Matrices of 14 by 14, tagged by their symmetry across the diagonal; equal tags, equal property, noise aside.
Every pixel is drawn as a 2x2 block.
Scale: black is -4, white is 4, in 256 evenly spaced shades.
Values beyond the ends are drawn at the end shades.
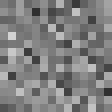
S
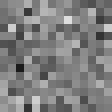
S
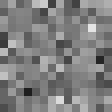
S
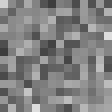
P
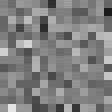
S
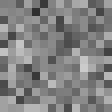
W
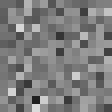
W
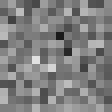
S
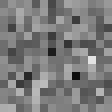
W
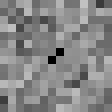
P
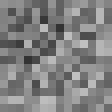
P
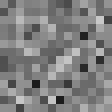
P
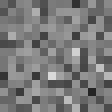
P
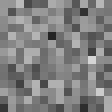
W
